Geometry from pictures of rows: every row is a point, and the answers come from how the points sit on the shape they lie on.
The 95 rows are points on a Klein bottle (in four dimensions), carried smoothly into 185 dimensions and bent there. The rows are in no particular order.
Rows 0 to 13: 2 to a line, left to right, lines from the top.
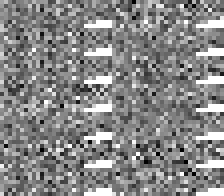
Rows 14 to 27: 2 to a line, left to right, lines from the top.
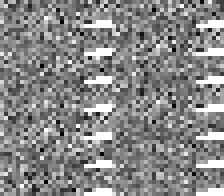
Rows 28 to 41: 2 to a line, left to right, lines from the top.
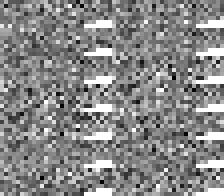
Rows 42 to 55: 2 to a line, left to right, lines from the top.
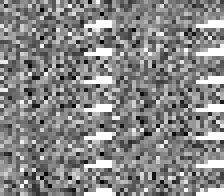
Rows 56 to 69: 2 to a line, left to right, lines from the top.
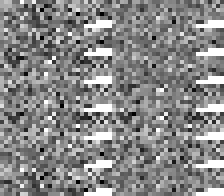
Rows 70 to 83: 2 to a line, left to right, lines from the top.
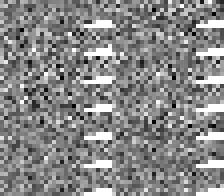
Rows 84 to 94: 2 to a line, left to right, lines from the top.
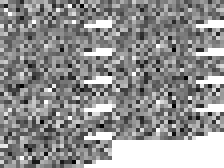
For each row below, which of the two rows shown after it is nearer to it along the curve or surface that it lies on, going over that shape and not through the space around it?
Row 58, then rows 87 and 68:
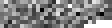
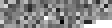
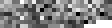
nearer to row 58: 68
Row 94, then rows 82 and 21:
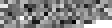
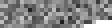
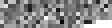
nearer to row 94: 21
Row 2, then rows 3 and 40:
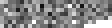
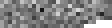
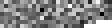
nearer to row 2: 3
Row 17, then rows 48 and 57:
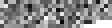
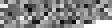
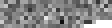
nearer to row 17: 48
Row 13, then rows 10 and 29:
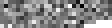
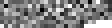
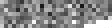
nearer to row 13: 10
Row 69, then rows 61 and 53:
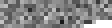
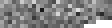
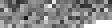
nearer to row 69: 53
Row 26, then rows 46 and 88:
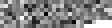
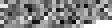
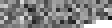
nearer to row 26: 46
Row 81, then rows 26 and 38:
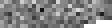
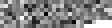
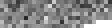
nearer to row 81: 26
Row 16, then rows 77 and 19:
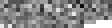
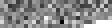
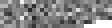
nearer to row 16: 77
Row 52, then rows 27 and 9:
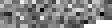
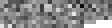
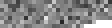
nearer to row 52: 27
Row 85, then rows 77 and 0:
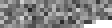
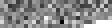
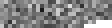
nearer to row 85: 77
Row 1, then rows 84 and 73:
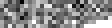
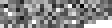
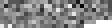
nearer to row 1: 84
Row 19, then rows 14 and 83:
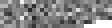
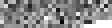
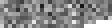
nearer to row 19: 14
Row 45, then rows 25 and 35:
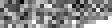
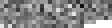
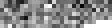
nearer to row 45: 35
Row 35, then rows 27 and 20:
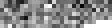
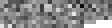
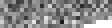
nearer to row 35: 27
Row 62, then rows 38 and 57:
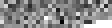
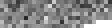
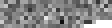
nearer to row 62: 57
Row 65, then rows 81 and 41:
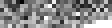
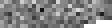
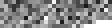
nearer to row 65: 41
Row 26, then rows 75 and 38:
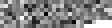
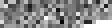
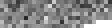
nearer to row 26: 75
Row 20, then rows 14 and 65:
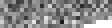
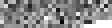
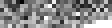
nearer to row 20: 14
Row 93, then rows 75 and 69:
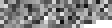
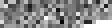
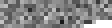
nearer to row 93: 75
